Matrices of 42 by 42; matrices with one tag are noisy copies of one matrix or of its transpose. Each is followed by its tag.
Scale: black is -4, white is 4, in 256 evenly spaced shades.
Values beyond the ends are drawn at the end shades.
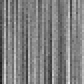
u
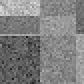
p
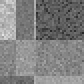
p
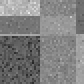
p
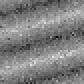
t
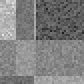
p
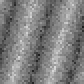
t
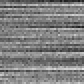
u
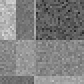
p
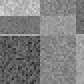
p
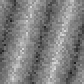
t
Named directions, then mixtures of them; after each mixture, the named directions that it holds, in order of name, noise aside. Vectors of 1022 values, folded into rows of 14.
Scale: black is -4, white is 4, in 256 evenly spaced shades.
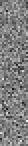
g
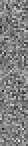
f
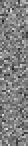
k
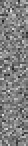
k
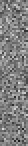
f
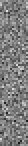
g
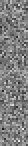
f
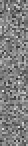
f, k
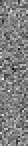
g, k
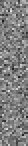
k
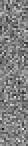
f
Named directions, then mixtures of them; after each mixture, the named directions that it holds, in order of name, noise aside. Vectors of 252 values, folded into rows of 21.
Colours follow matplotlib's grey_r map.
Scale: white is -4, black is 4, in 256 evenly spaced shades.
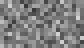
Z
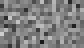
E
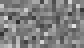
E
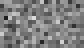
E, Z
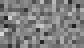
E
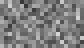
Z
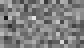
E, Z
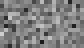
E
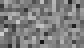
E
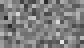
E, Z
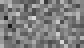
E, Z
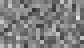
E, Z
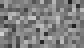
E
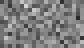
Z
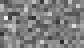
E, Z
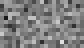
E, Z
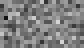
E, Z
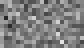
E, Z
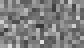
E, Z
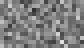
Z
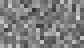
E, Z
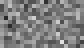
E, Z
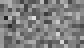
E, Z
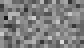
E, Z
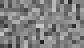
E, Z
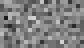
E, Z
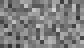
E, Z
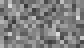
Z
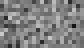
E
